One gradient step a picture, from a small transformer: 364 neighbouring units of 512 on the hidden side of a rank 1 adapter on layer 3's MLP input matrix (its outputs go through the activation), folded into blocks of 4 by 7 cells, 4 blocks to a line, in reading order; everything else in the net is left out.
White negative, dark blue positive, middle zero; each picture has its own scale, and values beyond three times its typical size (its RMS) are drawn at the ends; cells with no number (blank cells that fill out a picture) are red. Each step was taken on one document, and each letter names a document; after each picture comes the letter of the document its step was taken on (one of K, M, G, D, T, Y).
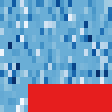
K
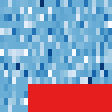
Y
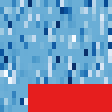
K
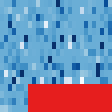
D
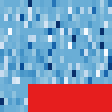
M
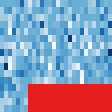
M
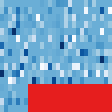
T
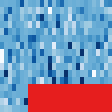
M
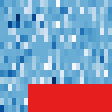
T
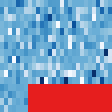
M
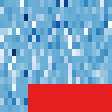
Y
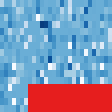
K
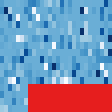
D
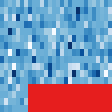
M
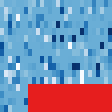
D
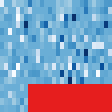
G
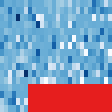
T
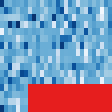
T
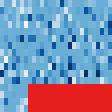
K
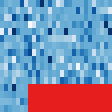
Y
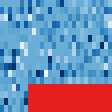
K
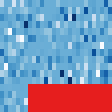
G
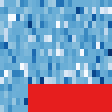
M
